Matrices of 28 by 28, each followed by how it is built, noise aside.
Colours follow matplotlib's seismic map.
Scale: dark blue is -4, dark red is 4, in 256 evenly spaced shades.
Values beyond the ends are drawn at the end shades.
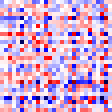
low rank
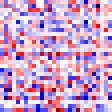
low rank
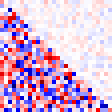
lower triangular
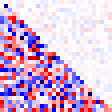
lower triangular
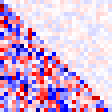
lower triangular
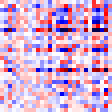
low rank
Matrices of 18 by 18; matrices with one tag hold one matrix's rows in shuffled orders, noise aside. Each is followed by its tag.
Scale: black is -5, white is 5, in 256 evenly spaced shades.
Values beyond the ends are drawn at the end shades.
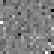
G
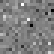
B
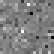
B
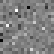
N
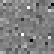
B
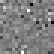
B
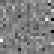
G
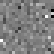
G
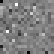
N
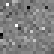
N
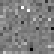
B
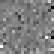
G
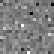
B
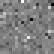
B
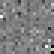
G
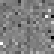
G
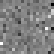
G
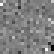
G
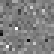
N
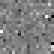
G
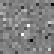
B
